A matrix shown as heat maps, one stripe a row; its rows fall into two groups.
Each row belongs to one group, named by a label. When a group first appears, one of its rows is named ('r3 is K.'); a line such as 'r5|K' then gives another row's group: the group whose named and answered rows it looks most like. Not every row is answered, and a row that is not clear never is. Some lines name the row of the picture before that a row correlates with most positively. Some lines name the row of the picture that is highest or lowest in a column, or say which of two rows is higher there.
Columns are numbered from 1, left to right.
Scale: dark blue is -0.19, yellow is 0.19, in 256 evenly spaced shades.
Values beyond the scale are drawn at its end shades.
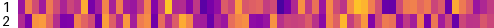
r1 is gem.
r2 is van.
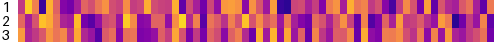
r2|van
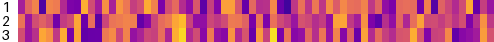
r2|van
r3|van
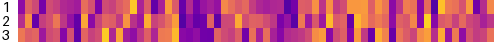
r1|gem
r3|gem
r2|gem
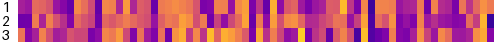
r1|van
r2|van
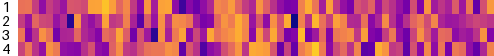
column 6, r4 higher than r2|Yes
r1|gem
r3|van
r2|van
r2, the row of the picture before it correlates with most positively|1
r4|gem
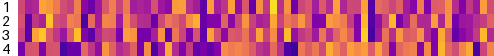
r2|van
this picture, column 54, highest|2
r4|gem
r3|van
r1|van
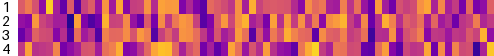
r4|gem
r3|van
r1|gem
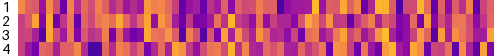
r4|van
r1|gem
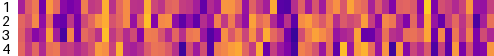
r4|gem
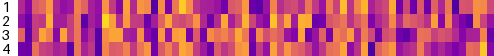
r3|van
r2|van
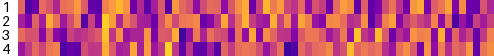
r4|gem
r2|van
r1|van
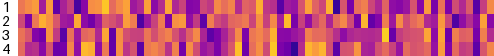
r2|van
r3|gem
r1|gem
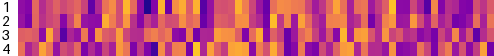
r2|van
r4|van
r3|gem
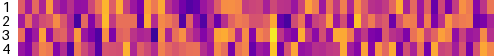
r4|van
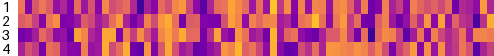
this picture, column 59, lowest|3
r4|gem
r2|gem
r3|van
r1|van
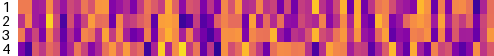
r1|gem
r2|gem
